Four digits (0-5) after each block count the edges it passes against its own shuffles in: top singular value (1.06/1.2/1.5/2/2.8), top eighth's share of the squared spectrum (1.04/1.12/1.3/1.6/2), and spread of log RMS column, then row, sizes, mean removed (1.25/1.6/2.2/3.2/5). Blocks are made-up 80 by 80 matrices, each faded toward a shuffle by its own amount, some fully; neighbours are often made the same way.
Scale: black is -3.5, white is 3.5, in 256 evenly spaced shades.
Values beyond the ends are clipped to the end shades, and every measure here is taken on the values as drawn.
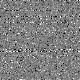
2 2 0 3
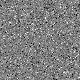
1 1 0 0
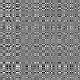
5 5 4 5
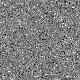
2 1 0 0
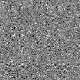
4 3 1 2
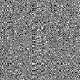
4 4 2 2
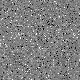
2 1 0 0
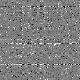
4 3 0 2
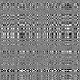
5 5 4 4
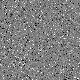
1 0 0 0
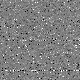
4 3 0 1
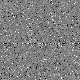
3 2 0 1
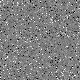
0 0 0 0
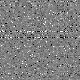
4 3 0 2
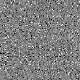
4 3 1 2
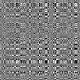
5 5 4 4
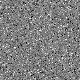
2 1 0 0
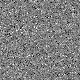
2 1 0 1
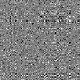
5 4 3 3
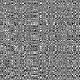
5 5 3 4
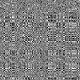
5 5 3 3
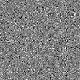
4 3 1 2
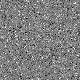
2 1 0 0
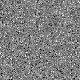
3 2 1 1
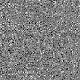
4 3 1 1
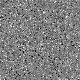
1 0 0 0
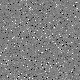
2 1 0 0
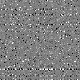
4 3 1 2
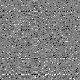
4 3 1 2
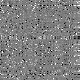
4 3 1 2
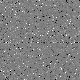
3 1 0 1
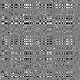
5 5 3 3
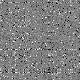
4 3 1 2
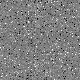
1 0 1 0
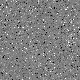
0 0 0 0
